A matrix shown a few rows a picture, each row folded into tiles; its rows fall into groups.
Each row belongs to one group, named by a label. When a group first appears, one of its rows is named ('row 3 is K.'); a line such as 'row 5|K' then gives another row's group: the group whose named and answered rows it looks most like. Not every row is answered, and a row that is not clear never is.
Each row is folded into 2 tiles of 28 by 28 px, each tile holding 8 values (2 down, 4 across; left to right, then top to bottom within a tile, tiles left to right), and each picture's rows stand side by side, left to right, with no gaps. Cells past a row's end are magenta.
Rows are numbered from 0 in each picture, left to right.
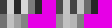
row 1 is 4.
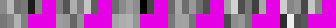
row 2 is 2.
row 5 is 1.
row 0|2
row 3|4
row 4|2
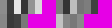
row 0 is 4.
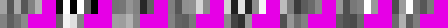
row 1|4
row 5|1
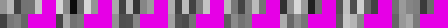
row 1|1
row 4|1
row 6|4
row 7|2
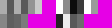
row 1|1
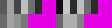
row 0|4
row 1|4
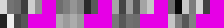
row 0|1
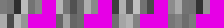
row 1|1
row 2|4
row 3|2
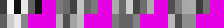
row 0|4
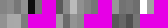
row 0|2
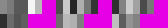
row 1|4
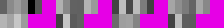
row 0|2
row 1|1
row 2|4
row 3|1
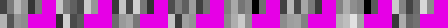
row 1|1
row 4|2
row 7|1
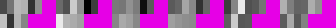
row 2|2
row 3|2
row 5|1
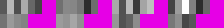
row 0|4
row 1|2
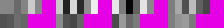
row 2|1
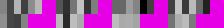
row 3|4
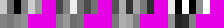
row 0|1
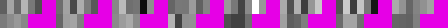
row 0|4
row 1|4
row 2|2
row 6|4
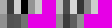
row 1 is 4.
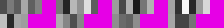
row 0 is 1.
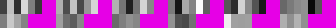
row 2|1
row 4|2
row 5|2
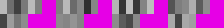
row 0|1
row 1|2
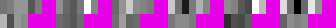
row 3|1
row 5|1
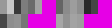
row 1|2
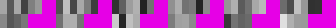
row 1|4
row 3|2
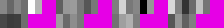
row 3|1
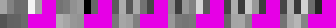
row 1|2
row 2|4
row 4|4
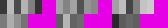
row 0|4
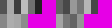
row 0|4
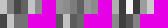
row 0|1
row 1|1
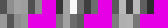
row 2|4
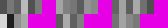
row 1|1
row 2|4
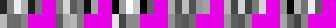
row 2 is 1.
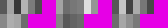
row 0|4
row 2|4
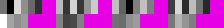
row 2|1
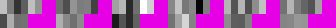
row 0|1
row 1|2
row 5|2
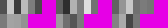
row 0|4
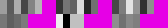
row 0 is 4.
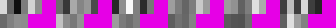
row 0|1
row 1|2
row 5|4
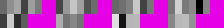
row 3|2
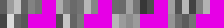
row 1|1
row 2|2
